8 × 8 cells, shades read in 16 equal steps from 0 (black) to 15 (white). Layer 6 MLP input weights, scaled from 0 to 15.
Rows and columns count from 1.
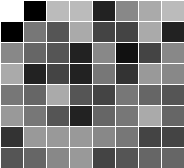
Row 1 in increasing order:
0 2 8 10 11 11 11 15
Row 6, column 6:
7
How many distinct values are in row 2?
6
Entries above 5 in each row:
6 3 4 4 5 6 5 5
